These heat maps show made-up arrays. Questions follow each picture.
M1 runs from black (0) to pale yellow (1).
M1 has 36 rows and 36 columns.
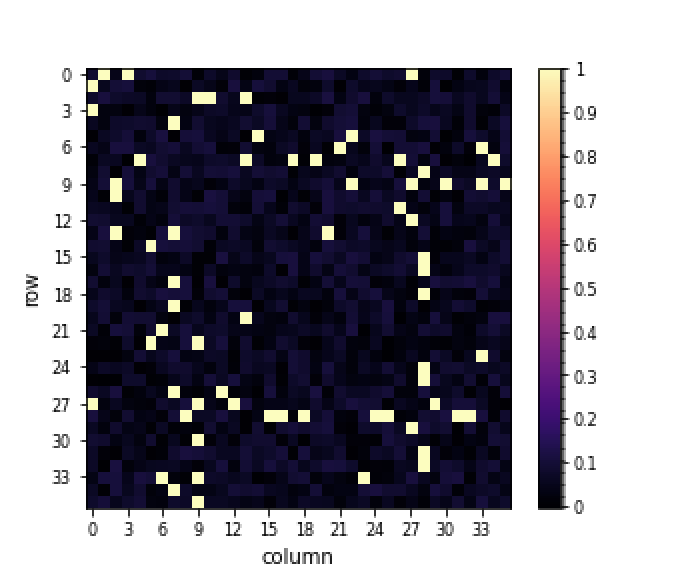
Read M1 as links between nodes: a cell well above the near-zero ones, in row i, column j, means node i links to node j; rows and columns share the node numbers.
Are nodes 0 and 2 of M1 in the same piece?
yes
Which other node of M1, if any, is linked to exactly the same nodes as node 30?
node 35
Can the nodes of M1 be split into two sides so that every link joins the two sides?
yes
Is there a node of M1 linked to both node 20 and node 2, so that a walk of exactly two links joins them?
yes
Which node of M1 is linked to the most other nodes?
node 28
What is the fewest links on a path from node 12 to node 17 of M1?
6
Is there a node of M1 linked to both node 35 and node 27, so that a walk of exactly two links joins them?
yes
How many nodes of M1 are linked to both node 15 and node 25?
1
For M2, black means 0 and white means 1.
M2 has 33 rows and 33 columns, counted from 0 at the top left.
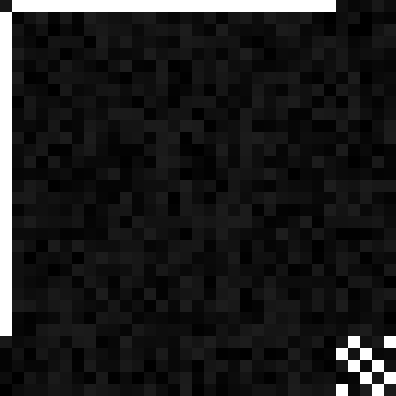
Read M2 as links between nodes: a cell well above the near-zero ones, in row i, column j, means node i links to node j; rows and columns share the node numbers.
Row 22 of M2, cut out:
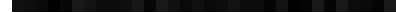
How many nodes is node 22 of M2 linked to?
1
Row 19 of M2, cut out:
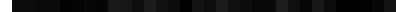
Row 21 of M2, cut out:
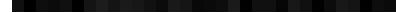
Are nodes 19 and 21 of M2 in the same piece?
yes
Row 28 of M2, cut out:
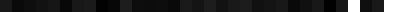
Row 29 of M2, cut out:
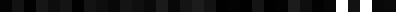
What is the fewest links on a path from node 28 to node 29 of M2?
1
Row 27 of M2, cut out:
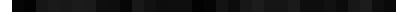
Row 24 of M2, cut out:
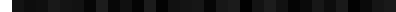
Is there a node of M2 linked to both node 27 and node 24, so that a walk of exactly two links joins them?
yes
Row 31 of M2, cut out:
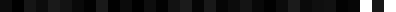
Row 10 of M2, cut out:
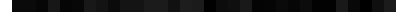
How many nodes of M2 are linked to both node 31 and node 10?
0
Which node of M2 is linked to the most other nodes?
node 0
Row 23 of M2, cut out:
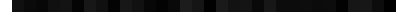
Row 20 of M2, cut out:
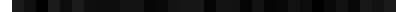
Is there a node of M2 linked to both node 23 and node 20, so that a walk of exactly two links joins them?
yes
